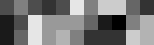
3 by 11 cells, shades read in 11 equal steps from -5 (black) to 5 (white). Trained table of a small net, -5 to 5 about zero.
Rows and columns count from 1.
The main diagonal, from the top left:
-2 -2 4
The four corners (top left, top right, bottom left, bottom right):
-2 -3 -4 2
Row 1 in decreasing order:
4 3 3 0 0 -1 -2 -2 -2 -3 -3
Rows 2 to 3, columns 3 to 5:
4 1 1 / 4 1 2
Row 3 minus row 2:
0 1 0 0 1 -1 -2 1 2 3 0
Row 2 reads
-4 -2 4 1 1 1 -1 -4 -5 0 2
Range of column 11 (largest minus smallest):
5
